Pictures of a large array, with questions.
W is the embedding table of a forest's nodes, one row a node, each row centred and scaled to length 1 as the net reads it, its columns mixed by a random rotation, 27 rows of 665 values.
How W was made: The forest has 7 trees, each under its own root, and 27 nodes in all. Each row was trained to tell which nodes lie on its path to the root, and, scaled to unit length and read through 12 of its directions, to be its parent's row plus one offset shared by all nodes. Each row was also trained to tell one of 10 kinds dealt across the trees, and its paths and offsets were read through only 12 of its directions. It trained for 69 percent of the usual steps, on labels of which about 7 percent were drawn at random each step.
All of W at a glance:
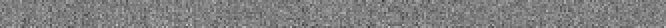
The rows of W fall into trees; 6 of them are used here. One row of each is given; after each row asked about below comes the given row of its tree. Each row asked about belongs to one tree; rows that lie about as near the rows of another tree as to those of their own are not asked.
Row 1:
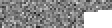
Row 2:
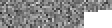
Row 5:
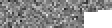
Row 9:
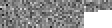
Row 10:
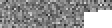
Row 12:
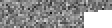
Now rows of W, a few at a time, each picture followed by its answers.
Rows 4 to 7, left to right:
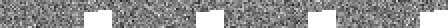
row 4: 1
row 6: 1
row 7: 10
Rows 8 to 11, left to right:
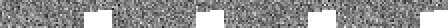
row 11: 10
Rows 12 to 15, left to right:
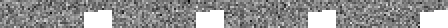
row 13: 9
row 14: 2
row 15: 5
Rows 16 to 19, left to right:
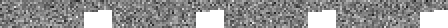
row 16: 9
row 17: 2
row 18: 12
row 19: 12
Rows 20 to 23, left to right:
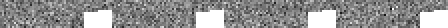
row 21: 5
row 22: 12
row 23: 1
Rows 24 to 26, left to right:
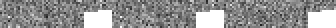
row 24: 10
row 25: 10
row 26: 5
